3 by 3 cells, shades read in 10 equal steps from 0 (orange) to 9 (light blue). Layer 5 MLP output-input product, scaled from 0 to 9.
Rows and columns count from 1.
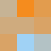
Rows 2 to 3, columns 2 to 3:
4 3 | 9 7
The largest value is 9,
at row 3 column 2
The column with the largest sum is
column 2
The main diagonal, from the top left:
5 4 7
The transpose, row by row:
5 4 3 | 0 4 9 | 2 3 7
